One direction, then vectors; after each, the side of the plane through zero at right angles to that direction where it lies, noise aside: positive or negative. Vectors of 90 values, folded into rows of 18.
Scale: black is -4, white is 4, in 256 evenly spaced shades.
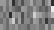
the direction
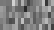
negative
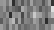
positive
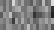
negative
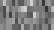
positive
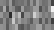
positive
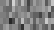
negative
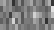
positive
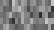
negative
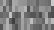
negative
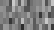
negative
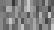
positive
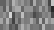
negative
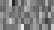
positive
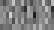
negative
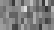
positive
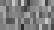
negative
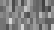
positive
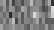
positive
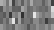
positive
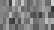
negative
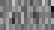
negative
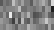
negative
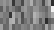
positive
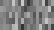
negative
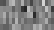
negative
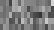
negative
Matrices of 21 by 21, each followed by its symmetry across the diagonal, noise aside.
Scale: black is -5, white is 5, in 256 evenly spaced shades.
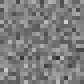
neither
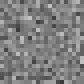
antisymmetric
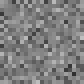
symmetric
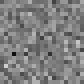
neither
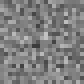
antisymmetric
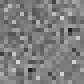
symmetric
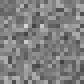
symmetric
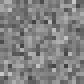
symmetric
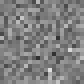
symmetric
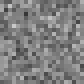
antisymmetric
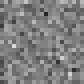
antisymmetric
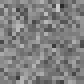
neither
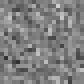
antisymmetric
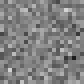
neither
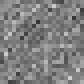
symmetric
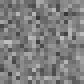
neither
